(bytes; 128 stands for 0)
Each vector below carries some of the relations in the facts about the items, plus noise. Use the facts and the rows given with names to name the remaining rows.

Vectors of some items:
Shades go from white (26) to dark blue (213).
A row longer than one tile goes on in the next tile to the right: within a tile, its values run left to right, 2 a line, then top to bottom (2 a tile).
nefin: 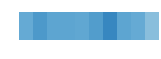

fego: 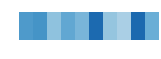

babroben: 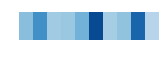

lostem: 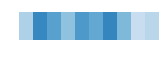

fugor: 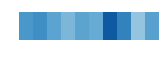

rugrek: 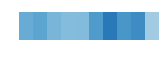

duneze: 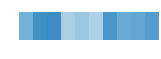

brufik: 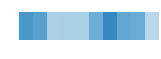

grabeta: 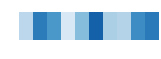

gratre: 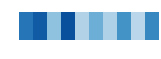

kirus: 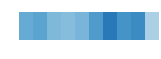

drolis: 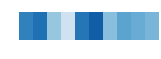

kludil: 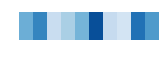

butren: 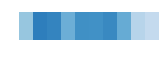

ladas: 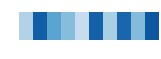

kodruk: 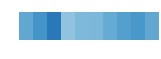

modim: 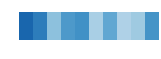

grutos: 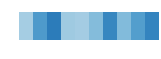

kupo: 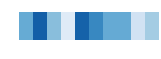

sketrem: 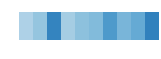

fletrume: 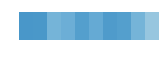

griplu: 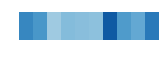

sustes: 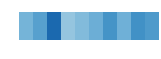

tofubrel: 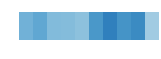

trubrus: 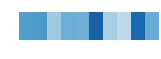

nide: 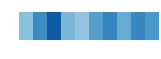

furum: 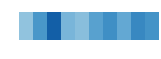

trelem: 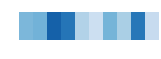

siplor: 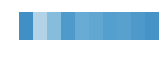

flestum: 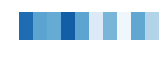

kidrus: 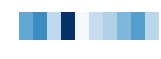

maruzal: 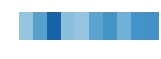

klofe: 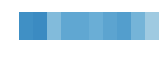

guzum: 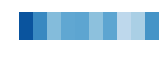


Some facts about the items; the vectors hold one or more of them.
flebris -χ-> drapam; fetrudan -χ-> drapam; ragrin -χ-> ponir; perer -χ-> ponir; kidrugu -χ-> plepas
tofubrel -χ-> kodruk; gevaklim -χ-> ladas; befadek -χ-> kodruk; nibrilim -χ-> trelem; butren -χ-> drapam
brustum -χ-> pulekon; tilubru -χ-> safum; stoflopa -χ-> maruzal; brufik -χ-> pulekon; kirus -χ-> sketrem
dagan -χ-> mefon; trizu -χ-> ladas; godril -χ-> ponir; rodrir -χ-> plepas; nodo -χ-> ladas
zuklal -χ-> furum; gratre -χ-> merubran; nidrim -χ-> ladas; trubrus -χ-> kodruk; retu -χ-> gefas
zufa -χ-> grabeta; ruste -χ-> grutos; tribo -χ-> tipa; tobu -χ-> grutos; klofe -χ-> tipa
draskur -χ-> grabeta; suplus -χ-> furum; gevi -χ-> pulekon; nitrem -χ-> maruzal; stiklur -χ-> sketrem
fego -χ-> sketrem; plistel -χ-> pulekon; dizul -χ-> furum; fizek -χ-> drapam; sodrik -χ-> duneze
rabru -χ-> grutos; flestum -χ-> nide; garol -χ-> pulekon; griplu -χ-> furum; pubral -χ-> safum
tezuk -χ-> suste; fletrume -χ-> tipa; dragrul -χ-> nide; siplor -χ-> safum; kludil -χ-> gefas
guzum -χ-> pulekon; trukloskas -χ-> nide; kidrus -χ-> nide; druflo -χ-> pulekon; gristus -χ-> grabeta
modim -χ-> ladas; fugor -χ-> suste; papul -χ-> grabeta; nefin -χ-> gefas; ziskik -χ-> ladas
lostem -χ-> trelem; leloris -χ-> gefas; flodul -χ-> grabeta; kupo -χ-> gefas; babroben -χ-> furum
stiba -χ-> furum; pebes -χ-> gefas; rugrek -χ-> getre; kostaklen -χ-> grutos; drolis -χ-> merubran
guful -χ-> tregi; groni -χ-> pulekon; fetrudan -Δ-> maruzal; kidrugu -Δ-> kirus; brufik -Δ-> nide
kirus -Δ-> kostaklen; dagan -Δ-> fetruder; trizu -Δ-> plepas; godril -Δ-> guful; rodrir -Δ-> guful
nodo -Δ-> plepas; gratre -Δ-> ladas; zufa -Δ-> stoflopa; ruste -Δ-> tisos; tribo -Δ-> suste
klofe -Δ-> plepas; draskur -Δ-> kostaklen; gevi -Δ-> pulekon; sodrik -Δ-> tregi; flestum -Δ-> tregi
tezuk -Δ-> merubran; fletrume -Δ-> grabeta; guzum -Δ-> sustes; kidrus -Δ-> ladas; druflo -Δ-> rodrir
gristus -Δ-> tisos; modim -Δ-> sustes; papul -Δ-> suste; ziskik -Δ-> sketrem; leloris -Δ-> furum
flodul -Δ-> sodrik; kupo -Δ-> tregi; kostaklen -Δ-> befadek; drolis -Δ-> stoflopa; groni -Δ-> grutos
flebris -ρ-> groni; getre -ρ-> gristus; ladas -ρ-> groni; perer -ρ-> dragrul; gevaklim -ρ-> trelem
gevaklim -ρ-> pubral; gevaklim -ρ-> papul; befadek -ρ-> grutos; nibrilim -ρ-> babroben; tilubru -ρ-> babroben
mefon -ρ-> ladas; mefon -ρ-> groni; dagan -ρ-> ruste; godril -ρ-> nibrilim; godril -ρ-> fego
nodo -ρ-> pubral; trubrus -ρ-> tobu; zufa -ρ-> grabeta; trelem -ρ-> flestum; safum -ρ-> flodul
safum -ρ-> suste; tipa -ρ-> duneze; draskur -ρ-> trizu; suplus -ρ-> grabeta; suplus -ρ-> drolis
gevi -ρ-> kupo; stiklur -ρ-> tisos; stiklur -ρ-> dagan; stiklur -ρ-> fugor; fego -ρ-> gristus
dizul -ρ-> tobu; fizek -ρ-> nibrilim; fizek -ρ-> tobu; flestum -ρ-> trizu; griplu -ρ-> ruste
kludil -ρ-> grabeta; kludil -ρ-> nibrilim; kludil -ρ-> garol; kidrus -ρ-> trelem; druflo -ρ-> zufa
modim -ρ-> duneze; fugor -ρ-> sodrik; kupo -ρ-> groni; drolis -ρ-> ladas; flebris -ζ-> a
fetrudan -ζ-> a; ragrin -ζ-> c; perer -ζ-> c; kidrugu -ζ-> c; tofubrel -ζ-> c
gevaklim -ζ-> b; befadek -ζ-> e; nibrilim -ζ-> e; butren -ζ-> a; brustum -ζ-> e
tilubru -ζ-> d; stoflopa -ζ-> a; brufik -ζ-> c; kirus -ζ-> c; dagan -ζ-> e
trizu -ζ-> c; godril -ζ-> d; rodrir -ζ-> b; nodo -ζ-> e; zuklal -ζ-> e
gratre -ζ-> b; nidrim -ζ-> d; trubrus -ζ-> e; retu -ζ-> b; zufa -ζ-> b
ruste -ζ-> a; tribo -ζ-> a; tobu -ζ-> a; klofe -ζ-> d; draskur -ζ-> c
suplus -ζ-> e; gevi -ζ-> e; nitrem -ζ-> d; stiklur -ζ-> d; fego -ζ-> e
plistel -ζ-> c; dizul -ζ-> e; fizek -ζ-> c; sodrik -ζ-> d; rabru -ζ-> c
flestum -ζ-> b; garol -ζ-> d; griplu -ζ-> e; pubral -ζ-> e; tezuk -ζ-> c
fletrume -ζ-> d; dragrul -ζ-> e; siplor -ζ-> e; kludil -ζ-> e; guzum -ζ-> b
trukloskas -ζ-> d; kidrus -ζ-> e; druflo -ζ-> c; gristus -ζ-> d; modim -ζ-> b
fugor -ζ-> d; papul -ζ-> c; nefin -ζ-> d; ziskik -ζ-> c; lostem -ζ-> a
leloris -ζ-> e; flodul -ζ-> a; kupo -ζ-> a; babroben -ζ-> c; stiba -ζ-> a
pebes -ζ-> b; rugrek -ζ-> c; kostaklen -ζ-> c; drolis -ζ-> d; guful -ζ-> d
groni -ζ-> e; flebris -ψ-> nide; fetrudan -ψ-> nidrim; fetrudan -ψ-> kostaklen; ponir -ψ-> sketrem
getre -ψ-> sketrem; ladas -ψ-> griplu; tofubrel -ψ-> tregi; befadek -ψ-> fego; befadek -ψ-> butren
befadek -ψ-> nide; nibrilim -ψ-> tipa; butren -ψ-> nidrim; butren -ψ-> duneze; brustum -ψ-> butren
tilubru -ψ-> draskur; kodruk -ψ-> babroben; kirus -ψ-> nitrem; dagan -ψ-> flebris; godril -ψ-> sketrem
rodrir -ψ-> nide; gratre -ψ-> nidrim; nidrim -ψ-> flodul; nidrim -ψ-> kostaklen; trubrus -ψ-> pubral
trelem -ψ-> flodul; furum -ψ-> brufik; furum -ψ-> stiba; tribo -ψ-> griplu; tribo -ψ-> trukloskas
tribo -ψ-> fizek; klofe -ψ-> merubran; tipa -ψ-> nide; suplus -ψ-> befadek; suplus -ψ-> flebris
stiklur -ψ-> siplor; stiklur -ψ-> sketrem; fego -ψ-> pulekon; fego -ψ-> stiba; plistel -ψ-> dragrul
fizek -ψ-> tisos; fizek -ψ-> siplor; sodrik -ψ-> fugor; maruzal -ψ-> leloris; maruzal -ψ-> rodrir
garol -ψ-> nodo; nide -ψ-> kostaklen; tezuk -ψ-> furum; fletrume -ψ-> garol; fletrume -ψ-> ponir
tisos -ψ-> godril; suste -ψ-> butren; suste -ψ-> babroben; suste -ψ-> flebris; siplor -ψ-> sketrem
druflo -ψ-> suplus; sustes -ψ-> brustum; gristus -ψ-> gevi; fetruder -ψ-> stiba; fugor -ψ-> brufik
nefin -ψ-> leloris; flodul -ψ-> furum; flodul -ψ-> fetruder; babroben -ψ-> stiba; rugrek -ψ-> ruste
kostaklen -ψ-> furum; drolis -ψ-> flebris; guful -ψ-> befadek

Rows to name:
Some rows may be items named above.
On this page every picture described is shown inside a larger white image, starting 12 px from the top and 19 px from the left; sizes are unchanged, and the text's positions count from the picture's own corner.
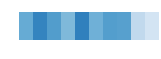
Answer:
tribo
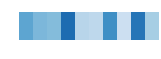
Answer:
pubral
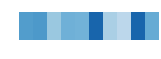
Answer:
trubrus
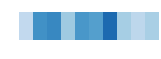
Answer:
stoflopa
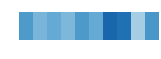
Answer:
stiklur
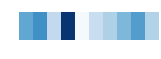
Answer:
kidrus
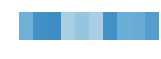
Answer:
duneze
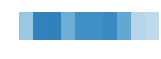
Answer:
butren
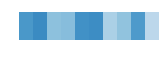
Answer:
gristus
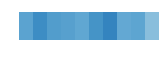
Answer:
nidrim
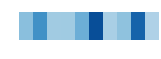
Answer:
babroben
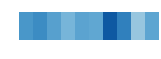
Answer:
fugor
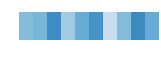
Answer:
getre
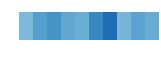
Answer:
guful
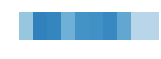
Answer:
butren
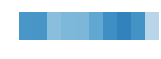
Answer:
tezuk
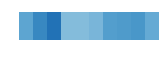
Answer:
tipa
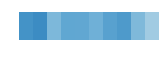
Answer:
klofe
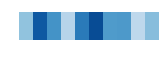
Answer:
flebris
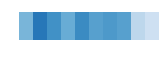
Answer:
fetrudan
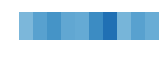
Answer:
guful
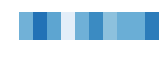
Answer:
mefon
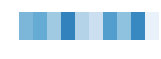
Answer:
trizu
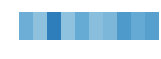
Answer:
ponir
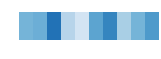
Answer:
pulekon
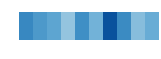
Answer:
sodrik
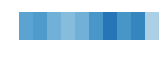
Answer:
kostaklen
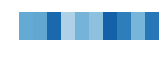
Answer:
tisos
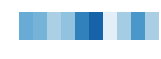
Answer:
godril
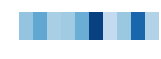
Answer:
fizek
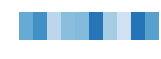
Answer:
dizul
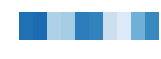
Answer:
zufa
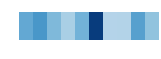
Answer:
garol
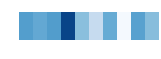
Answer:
gevaklim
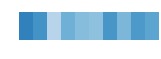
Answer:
leloris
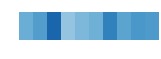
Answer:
suste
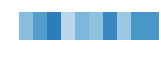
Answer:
tregi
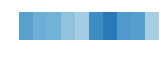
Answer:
plistel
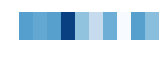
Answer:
gevaklim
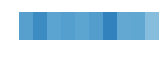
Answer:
nidrim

